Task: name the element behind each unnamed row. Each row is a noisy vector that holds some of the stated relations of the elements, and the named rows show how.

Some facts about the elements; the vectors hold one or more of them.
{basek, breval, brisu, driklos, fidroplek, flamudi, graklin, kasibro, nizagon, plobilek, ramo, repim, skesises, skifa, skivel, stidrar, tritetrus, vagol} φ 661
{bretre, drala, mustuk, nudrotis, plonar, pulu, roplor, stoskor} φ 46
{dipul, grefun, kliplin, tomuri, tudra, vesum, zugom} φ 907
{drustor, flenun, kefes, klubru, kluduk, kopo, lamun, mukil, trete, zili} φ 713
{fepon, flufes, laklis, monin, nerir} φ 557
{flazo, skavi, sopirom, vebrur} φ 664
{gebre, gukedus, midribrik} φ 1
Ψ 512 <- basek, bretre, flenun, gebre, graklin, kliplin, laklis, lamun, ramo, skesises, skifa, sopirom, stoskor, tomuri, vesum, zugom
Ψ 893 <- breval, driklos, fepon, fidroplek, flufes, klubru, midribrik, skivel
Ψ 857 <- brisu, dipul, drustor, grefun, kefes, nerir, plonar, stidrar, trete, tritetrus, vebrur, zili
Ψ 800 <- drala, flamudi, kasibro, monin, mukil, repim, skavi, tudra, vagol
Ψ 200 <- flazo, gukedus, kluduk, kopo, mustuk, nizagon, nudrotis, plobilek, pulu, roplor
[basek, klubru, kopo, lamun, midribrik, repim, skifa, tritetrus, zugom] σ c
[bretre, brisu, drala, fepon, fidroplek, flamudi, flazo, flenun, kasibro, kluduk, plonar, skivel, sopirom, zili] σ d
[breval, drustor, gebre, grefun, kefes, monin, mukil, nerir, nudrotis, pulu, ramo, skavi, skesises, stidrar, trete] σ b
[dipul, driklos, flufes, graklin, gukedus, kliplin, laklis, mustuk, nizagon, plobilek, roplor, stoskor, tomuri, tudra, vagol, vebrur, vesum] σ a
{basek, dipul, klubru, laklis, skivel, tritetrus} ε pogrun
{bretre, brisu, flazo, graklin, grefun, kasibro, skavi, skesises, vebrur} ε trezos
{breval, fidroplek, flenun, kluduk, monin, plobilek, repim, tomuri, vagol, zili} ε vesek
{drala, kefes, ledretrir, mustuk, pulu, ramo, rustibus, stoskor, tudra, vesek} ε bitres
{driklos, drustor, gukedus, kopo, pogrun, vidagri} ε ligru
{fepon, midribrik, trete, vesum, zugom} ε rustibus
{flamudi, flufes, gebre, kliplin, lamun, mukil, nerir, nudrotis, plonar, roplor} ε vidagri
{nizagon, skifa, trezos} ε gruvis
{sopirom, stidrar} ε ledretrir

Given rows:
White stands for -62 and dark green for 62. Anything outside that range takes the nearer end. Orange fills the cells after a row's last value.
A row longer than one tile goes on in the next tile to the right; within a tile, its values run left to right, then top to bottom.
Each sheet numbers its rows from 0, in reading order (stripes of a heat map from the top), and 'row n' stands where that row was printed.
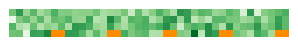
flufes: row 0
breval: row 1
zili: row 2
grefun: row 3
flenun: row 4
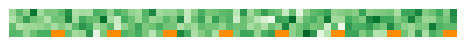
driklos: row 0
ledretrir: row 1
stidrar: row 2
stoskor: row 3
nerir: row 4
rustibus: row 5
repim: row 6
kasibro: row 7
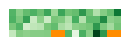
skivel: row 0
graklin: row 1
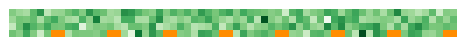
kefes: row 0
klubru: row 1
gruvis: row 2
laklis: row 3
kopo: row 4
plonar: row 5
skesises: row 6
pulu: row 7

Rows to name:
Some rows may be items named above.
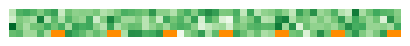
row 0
lamun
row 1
breval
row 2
drustor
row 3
pogrun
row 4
fidroplek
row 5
roplor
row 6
mukil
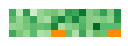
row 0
fidroplek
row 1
kasibro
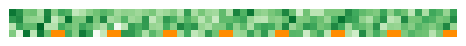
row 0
trezos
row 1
bitres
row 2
breval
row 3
nudrotis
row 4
bretre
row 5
kluduk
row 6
gruvis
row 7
drala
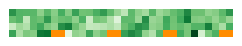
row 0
vebrur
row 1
ligru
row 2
monin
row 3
skavi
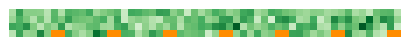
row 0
nudrotis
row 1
nizagon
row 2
kliplin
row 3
zili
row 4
flamudi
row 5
breval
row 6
vesek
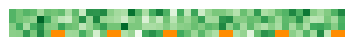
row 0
skifa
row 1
tritetrus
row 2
vidagri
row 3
fidroplek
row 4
gukedus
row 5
bretre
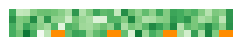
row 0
bitres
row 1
nerir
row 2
brisu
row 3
flazo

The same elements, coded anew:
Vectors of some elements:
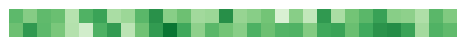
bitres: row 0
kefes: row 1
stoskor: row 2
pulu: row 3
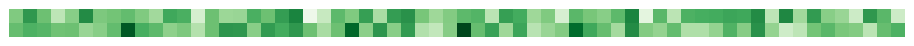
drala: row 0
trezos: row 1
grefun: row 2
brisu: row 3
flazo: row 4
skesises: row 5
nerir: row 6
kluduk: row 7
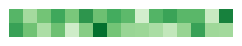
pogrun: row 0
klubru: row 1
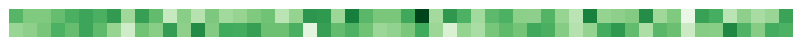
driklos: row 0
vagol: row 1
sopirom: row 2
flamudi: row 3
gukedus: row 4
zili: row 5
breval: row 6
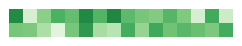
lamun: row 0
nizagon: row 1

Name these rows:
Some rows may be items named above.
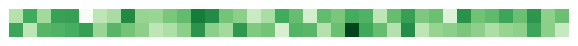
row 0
vebrur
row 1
kliplin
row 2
skifa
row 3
bretre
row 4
nudrotis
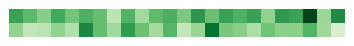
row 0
roplor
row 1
pogrun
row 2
plonar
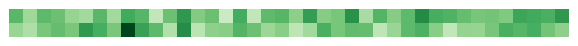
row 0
gukedus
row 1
bretre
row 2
ligru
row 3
gebre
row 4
driklos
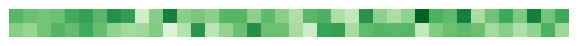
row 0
driklos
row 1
kopo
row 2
bitres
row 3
fidroplek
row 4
vidagri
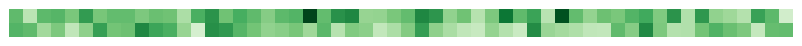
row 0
ligru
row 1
ledretrir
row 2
skivel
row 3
kliplin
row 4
tritetrus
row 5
flufes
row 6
kluduk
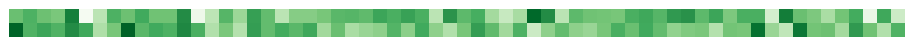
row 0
skavi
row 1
skavi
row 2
monin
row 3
drustor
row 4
flenun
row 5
driklos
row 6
mukil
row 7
graklin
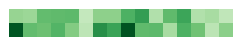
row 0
gruvis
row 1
kasibro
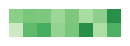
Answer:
repim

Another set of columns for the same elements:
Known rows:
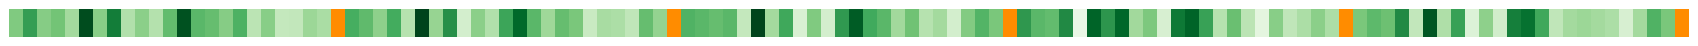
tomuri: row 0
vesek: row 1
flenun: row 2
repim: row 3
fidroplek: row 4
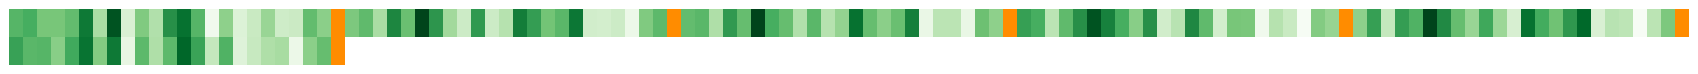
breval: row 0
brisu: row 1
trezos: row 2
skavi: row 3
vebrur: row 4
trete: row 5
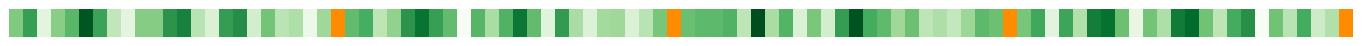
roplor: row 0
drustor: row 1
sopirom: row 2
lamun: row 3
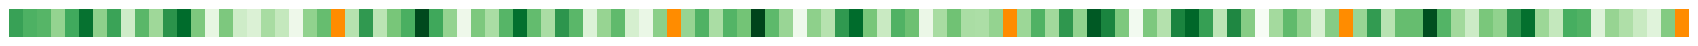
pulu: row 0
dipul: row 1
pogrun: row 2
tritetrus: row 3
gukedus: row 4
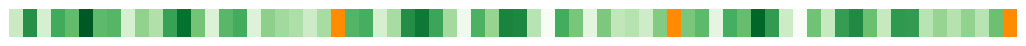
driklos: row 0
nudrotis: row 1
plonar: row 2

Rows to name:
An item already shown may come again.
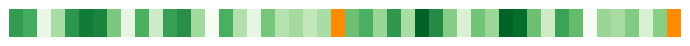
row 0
mukil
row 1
kopo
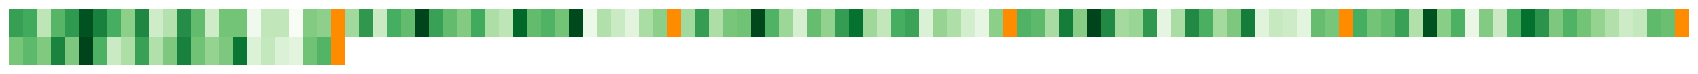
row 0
skavi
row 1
graklin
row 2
gukedus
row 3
kasibro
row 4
zili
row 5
flazo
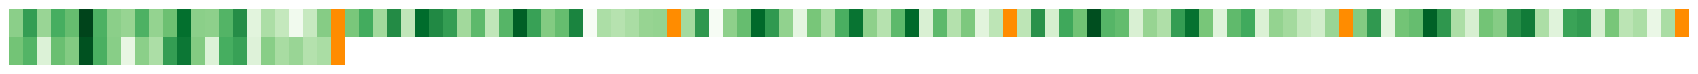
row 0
nizagon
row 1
skifa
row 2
kliplin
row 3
driklos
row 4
roplor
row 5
vidagri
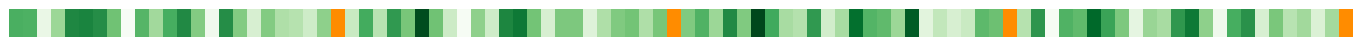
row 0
nerir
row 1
skivel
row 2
bretre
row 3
flufes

